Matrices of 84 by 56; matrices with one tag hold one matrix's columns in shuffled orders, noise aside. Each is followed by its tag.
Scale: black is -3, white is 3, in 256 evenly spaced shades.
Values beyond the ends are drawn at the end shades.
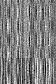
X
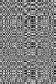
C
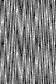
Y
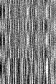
X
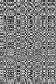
C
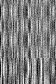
X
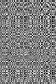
C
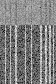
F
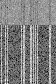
F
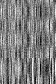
X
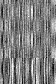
X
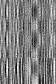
X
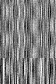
X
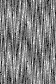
Y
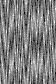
Y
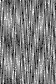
Y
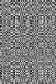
C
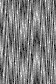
Y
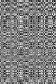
C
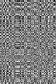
C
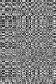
C
